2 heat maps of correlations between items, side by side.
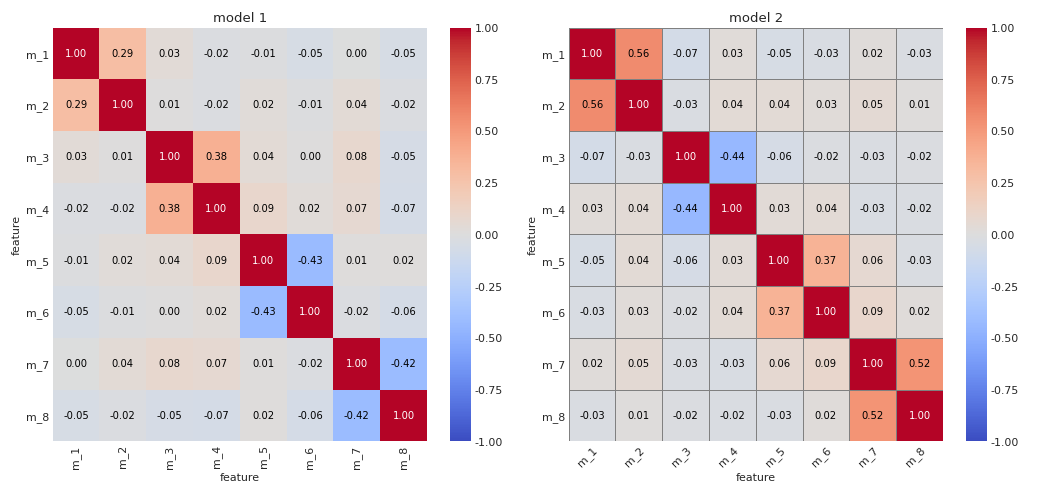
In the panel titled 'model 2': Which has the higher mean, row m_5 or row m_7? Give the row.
m_7
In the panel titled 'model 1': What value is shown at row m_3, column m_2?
0.01
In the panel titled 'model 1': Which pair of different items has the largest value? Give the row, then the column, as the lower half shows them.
m_4, m_3
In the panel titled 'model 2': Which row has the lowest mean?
m_3
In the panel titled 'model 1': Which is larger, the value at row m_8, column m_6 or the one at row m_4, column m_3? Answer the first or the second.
the second
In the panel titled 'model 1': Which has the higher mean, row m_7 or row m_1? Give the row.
m_1
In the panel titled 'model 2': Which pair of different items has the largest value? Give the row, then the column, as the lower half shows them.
m_2, m_1
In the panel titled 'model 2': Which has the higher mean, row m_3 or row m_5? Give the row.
m_5
